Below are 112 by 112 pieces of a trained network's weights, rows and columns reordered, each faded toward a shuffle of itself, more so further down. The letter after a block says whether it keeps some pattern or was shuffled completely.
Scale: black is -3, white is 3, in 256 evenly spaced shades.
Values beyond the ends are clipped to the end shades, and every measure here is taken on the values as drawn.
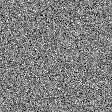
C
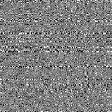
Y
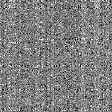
Y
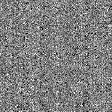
Y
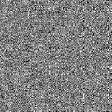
Y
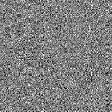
Y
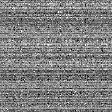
Y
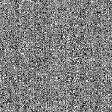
Y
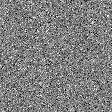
C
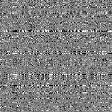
Y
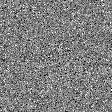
C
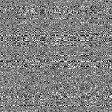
Y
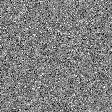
C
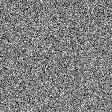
C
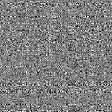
Y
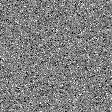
C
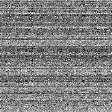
Y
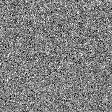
C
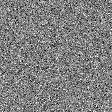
C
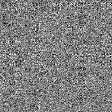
Y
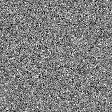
C
